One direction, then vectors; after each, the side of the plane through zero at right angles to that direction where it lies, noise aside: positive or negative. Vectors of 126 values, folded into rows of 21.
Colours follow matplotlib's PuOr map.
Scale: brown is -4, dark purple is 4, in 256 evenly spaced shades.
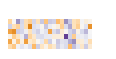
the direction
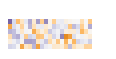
negative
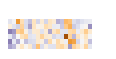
negative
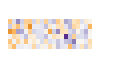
positive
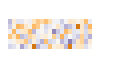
positive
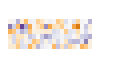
positive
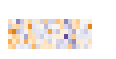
positive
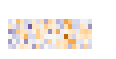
negative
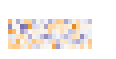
positive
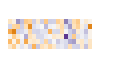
positive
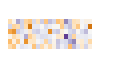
positive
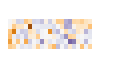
positive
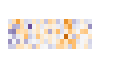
negative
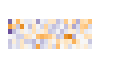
negative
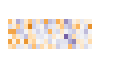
positive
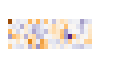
positive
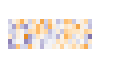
negative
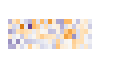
negative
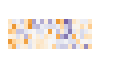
positive
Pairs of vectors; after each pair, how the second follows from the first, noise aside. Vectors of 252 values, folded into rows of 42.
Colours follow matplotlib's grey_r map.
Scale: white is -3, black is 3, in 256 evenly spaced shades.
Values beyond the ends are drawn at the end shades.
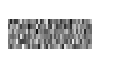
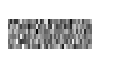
copied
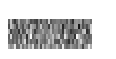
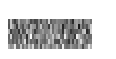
copied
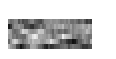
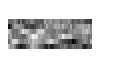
copied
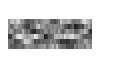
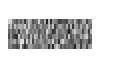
shuffled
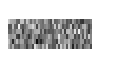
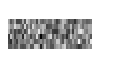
shuffled
